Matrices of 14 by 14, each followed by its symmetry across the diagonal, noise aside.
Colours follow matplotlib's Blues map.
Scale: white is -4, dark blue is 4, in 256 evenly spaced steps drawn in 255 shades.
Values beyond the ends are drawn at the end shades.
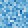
antisymmetric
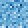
neither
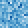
neither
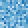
antisymmetric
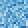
antisymmetric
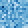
neither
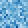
neither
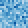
neither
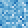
neither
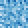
antisymmetric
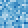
antisymmetric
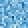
neither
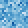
antisymmetric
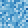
neither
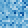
neither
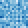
antisymmetric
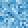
antisymmetric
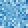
antisymmetric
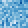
neither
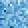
antisymmetric
